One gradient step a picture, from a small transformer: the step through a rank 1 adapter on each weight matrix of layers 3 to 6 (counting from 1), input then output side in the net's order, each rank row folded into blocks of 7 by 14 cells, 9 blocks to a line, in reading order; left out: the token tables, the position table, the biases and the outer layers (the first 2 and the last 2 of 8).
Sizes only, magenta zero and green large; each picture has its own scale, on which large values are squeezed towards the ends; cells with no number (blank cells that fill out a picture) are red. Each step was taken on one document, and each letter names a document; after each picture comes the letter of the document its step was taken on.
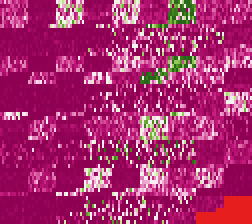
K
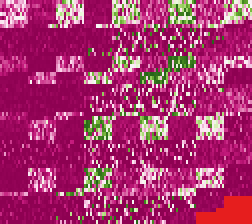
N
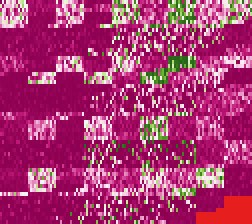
N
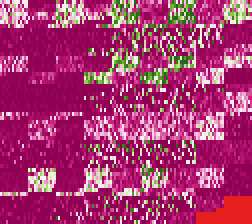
N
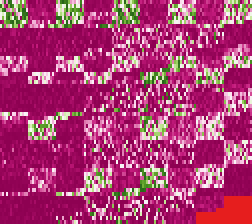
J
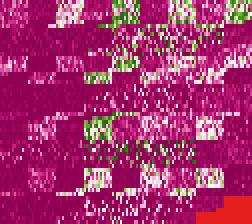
K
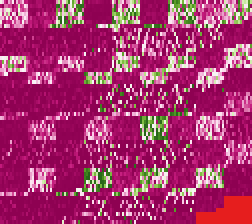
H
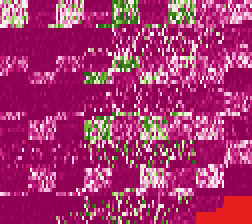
K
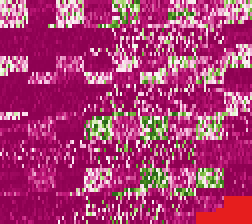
K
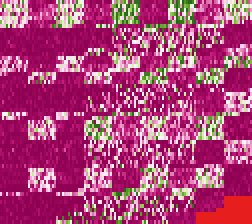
J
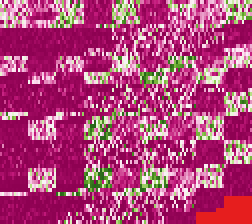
J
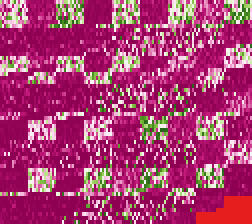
H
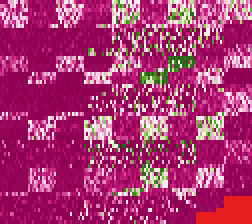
N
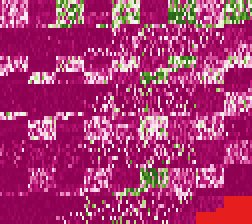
K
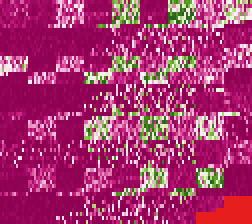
K
